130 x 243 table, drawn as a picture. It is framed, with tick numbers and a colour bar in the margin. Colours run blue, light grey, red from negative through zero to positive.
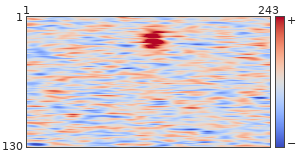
Ninth with the highest average: top middle. Mirror symmetry: none. Grain: streaks across. Slope: none. Bumps: one, in the top middle.
